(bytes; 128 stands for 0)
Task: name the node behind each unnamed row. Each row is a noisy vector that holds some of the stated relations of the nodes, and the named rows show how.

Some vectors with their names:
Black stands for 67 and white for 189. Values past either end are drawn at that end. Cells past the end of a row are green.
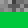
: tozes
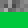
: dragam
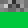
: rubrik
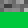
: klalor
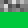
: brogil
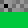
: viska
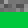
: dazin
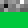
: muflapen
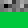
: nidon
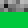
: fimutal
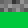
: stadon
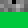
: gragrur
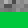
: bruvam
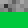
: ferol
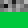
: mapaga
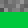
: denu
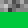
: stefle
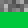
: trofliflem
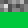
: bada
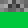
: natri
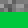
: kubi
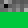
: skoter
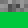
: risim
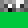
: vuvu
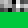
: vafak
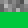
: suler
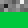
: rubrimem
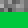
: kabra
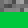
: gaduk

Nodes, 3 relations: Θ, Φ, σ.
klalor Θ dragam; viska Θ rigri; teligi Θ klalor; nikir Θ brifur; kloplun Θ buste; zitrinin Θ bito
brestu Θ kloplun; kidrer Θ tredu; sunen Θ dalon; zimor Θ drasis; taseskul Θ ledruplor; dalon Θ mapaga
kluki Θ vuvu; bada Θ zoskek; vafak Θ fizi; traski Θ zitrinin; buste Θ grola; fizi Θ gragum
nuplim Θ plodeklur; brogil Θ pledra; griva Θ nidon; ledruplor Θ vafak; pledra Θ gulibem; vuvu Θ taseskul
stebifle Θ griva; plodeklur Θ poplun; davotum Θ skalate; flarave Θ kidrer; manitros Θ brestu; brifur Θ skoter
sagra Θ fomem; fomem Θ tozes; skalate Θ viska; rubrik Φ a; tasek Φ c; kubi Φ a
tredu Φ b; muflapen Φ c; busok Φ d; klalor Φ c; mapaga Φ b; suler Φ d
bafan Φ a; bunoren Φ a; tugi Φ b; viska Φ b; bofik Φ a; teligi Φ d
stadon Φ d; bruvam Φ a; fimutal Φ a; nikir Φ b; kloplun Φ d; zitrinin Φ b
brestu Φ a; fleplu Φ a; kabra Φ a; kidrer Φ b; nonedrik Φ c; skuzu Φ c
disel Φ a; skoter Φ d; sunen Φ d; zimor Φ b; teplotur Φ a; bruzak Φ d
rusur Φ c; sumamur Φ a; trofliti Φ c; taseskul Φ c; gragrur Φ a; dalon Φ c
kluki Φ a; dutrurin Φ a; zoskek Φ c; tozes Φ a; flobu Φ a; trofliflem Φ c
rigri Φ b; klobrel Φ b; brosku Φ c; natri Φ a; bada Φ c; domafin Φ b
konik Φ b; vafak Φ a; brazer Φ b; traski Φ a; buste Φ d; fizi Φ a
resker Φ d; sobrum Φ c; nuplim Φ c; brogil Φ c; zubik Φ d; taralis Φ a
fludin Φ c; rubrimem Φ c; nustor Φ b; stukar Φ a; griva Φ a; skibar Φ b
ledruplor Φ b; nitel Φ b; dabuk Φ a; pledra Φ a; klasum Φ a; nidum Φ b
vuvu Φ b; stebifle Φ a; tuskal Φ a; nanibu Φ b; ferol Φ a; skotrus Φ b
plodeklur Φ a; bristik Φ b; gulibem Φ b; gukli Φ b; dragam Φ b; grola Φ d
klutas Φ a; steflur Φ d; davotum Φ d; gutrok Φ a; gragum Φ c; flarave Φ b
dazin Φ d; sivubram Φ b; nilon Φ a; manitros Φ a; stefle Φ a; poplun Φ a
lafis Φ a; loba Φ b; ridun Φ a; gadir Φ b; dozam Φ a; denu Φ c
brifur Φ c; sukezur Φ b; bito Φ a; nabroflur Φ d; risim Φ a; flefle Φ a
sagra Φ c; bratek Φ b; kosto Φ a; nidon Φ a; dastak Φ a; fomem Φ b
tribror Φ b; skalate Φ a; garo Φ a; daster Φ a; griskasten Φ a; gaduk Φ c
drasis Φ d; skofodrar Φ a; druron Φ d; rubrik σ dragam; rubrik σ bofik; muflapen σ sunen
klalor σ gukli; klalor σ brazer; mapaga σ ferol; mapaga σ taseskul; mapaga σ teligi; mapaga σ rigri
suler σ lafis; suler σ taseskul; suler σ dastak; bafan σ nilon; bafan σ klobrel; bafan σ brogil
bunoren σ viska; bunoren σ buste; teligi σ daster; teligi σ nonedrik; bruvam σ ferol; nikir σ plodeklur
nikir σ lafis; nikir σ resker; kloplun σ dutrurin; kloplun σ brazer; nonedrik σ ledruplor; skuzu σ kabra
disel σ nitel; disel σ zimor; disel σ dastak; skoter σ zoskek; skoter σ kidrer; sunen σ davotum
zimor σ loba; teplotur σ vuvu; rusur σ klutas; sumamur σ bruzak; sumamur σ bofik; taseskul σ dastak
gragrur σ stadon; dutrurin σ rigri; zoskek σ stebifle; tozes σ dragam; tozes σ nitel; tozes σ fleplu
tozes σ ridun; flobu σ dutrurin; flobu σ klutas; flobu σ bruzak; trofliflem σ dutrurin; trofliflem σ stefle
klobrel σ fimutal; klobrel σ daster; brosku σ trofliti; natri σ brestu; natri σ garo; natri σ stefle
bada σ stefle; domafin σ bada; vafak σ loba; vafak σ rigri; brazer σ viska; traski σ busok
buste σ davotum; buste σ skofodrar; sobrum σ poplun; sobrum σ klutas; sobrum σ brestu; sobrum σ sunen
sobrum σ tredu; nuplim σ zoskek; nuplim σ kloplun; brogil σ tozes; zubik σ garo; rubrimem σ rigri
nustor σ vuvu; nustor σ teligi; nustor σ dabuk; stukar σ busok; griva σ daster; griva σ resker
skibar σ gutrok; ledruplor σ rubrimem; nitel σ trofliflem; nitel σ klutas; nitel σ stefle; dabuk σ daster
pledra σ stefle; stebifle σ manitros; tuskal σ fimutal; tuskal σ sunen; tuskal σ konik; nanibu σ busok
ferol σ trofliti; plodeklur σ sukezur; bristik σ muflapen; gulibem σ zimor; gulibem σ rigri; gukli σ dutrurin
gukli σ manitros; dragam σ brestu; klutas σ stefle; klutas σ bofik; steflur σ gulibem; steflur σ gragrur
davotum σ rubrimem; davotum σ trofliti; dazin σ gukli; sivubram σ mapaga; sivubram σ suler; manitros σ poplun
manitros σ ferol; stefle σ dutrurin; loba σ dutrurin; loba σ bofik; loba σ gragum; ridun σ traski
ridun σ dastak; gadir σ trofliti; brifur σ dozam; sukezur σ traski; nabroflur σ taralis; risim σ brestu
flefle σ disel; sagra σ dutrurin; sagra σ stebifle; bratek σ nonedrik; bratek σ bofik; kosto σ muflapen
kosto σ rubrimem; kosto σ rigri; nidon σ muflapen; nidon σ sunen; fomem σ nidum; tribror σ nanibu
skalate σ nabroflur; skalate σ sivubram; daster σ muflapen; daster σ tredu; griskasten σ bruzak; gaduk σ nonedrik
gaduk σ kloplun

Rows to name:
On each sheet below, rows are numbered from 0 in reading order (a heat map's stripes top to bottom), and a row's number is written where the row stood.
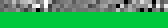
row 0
teligi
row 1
taseskul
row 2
druron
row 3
teplotur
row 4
rigri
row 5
gragum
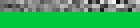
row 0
sobrum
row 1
taralis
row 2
busok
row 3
manitros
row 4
brestu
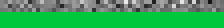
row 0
bafan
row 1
flarave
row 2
nustor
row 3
dutrurin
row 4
davotum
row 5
kosto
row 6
nikir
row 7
steflur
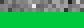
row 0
domafin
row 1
ridun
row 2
bofik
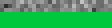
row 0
brosku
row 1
plodeklur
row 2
sivubram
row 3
garo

